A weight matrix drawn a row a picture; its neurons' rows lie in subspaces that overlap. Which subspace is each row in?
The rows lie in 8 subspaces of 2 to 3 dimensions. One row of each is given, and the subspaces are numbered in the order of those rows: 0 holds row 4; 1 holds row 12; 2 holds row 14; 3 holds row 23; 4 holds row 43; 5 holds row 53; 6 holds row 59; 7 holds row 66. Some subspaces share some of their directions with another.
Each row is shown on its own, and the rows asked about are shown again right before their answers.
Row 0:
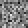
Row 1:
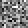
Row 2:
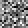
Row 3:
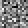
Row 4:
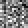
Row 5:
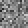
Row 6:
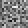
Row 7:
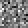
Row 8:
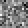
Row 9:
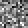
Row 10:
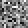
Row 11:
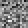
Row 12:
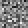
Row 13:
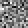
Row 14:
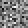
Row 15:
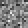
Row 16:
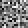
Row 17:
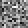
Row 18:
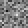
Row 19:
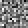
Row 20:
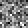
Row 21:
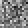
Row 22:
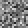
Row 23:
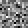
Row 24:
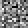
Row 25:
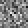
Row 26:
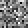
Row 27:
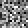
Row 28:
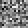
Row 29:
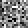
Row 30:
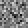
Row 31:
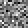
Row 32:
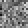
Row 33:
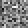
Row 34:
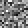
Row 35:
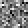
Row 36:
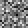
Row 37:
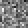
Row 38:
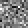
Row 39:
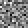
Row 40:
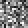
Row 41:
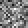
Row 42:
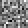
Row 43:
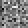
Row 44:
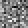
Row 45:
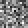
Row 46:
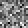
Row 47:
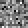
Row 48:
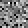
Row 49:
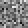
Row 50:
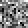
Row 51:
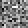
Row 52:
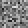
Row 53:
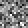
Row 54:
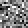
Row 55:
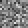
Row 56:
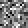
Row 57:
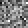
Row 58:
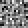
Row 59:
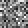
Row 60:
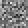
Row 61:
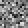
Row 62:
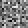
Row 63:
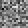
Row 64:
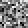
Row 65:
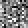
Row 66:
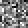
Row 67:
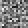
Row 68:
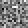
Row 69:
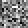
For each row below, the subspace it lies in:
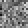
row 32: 6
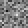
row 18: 2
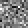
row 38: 3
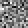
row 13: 3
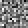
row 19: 6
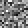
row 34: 2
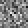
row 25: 5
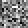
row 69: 3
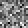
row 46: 7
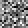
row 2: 2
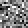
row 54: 3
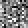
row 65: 0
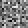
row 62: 3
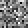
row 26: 6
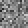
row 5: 4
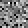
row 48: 3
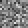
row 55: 3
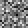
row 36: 2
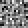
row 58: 6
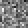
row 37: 7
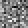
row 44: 0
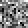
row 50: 7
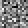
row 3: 4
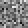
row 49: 5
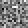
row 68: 5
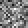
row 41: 1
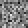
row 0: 7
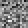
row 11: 1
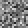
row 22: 2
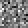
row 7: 4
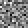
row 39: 2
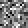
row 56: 1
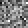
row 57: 1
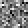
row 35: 1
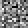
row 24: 4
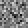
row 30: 5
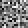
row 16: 3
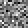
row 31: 2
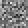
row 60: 5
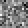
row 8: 6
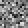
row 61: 5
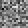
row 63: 6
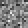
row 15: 1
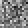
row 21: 1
